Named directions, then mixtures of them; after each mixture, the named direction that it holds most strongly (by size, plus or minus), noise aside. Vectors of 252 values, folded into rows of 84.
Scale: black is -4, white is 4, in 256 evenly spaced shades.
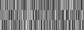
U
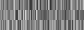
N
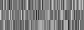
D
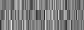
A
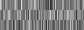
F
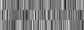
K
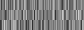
U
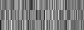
A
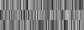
D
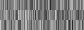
N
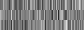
A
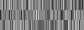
D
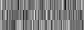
K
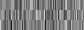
A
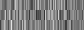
A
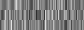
A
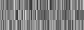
N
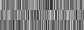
F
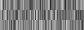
K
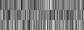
F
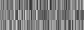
N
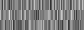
D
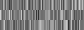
D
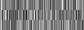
K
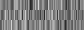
A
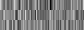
N
